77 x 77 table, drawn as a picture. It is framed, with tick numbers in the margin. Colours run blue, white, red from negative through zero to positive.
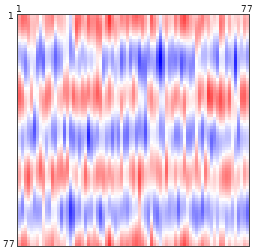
Horizontal stripes repeat 3 times down the table. There is no overall slope. Overall the values sit about 50% of the way up the scale.
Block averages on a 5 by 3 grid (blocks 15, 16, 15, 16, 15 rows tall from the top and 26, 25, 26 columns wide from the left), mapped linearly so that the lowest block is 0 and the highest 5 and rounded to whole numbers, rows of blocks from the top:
333 | 424 | 001 | 554 | 121
